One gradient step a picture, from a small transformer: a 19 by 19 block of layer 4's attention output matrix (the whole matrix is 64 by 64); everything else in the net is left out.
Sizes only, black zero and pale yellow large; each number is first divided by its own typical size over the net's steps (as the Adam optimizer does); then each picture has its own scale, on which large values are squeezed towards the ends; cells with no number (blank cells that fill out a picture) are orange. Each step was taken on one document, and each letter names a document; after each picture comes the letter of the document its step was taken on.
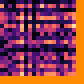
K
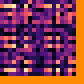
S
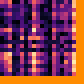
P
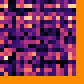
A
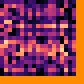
K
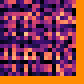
S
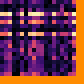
P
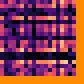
K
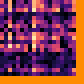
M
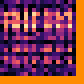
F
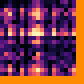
M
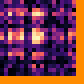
M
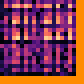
F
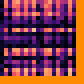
F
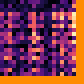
P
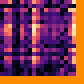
P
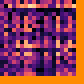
S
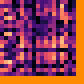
K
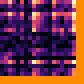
P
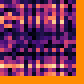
K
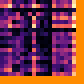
P
